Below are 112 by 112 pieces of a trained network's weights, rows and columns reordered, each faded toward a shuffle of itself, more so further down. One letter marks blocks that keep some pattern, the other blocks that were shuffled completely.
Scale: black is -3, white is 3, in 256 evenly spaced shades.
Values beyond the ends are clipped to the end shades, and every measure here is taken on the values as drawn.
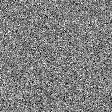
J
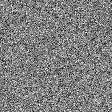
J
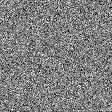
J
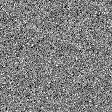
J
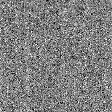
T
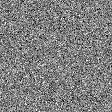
J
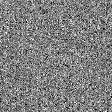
T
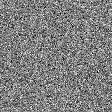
J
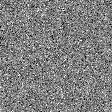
J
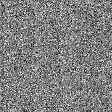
T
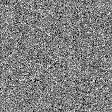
T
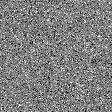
J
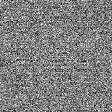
T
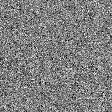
T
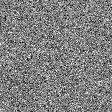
J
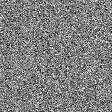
T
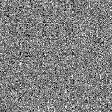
T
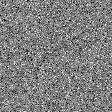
J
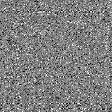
T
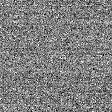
T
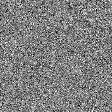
T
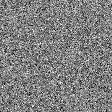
J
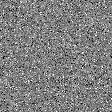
J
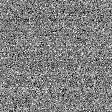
T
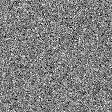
J
